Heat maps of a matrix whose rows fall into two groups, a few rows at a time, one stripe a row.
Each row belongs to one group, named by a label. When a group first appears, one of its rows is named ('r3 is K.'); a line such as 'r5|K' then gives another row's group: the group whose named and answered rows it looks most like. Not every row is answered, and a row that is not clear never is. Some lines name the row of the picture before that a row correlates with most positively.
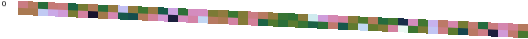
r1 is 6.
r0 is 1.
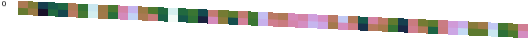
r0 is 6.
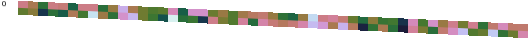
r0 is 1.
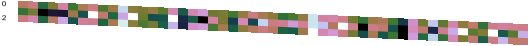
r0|1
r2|1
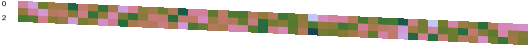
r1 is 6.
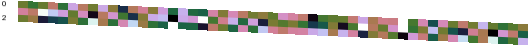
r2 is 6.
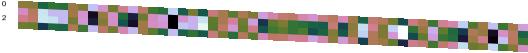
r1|6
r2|6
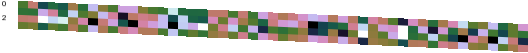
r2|6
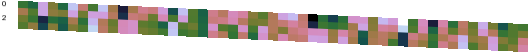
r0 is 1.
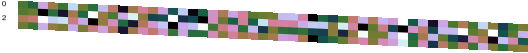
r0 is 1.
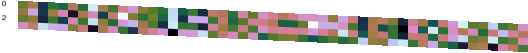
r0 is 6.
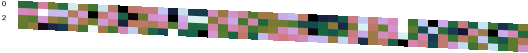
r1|6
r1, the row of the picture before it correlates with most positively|3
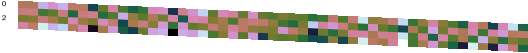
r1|1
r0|6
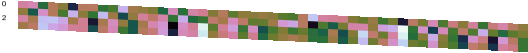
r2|6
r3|6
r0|1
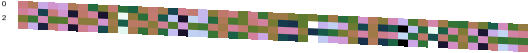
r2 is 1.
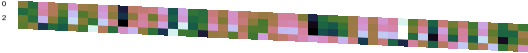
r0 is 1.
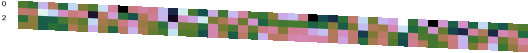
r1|6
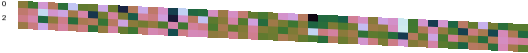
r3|6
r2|1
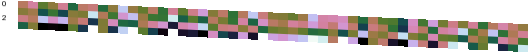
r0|1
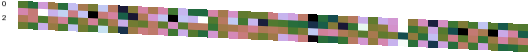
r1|6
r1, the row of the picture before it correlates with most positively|2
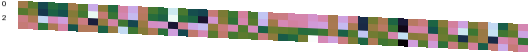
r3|1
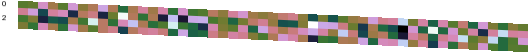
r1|1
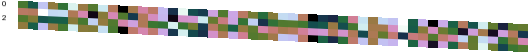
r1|6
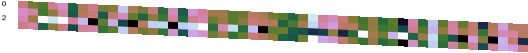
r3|1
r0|1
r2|6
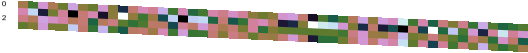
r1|1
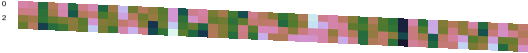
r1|1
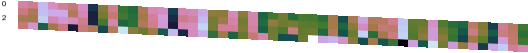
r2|6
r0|6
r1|6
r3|1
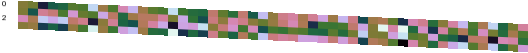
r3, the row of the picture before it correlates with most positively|3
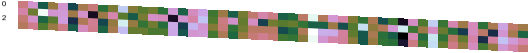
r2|1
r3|1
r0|1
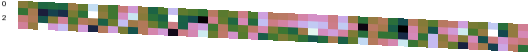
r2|1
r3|6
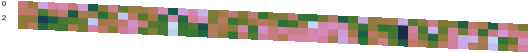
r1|1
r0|6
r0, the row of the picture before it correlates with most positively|3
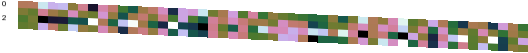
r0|6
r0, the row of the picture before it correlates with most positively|0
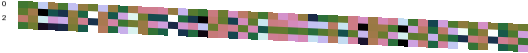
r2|6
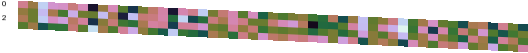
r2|6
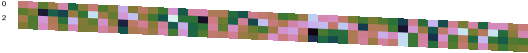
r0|1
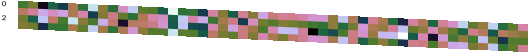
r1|6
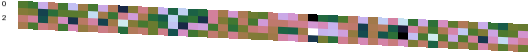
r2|1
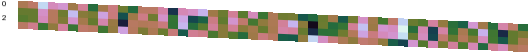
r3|1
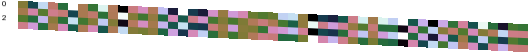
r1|1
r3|1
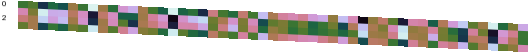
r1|6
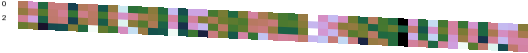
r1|1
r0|1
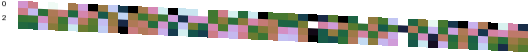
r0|6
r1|1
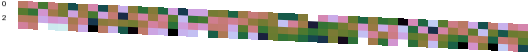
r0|1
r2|6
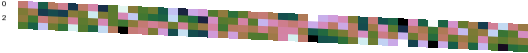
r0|1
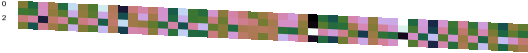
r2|1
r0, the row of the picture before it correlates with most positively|3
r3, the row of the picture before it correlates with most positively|3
